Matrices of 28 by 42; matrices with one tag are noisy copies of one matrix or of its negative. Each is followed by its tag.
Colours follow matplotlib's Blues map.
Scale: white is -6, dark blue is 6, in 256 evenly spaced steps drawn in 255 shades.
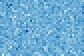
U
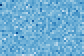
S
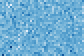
U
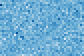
S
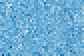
U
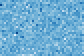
S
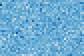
S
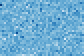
S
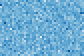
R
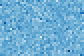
R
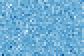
U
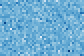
R
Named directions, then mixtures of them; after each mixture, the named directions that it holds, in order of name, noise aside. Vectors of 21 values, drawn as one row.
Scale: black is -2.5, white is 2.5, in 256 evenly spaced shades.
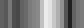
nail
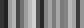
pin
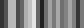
pin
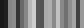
nail, pin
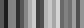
nail, pin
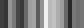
nail, pin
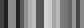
nail, pin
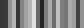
pin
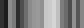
nail, pin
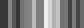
nail, pin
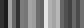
nail, pin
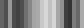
nail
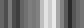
nail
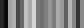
pin
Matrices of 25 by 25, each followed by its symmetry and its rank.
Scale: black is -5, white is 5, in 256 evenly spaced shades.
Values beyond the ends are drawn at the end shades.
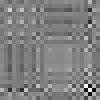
symmetric, rank two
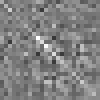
symmetric, rank five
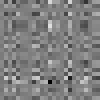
neither, rank two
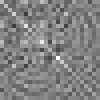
symmetric, rank five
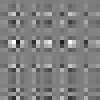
neither, rank one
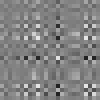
symmetric, rank two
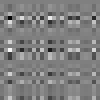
neither, rank one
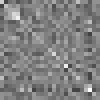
symmetric, rank five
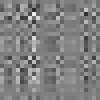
neither, rank two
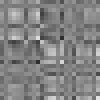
symmetric, rank two
